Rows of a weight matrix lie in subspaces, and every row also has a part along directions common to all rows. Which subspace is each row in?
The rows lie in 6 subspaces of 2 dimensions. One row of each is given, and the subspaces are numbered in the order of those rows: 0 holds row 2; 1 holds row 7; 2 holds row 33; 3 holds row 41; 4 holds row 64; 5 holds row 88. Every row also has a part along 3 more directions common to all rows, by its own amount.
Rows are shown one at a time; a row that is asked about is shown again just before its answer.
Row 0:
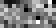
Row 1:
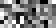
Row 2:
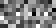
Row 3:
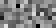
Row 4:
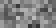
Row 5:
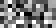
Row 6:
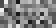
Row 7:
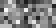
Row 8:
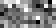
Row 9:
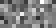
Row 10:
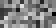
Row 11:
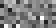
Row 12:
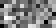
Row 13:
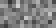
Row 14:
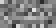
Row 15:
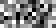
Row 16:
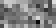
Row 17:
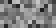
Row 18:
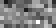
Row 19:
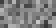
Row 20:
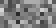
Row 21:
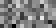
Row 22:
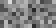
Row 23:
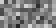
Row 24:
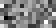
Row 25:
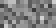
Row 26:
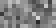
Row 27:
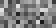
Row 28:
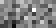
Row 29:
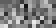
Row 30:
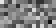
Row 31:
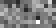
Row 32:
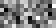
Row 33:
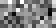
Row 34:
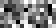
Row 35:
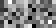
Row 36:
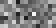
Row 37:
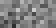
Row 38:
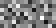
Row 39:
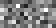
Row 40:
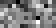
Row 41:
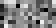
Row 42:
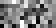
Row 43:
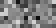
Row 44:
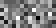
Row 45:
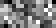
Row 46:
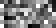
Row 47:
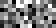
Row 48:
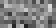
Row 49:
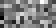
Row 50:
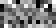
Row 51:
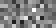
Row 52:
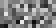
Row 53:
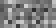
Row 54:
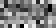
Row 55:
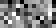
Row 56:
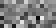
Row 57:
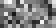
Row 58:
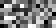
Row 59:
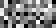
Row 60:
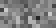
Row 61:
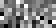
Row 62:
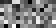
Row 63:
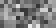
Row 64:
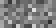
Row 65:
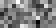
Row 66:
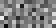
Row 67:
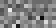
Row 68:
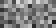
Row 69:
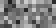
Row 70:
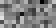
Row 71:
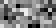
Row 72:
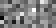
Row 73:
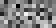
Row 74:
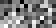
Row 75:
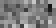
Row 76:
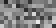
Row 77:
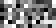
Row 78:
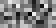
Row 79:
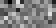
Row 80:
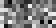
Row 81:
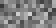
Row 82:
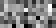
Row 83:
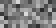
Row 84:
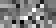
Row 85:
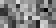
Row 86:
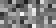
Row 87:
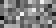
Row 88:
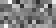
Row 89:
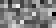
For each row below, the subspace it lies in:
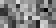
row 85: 5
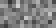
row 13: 2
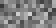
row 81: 0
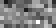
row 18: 0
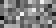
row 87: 4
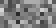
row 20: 1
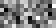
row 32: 1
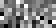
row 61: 2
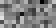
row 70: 4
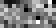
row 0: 0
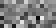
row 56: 3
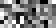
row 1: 4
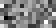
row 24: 5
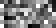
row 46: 5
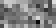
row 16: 0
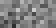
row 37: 2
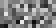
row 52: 2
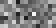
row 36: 0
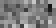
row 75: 1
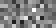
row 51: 3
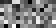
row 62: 5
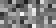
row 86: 4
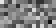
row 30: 4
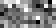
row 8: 0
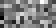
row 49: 4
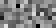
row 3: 0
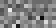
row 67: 3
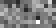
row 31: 0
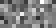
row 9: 4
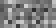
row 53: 3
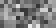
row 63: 5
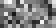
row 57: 2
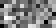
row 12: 5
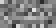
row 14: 4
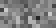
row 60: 1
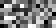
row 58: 5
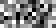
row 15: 0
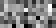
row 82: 1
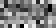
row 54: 1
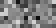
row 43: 1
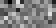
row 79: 2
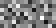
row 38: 3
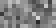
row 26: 0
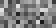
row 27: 1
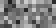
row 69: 1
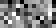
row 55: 2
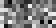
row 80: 4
